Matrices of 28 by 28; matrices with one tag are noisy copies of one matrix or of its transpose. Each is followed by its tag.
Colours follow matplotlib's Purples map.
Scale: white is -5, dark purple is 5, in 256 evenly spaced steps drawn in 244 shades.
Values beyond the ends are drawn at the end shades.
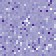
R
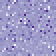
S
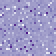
S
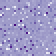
S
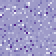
S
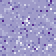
R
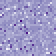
S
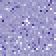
R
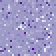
R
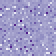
S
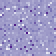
S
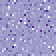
S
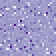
S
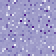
S
